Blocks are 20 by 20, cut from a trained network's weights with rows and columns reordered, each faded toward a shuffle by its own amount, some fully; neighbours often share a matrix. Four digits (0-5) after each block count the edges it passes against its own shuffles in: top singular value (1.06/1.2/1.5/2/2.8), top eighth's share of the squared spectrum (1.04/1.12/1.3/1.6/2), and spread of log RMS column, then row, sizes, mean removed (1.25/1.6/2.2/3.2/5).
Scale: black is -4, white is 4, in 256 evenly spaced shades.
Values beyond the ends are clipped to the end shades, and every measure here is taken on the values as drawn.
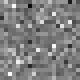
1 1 0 0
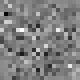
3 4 0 2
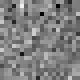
1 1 0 0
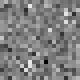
1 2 0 0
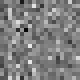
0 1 0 0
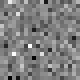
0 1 0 0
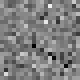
0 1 0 0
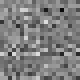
3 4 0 2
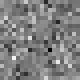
0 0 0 0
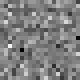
0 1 0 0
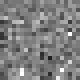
2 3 1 1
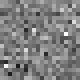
0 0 0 0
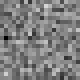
0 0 0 0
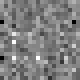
2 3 1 0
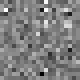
2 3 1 1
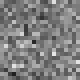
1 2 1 0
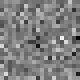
0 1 0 0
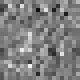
2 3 1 1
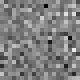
1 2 0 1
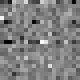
3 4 0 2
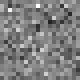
1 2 0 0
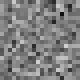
2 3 1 0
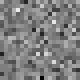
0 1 0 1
